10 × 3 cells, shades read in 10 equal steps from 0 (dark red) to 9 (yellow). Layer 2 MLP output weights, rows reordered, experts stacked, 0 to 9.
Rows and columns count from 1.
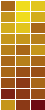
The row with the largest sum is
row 2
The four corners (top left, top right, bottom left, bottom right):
4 8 6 0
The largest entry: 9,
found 2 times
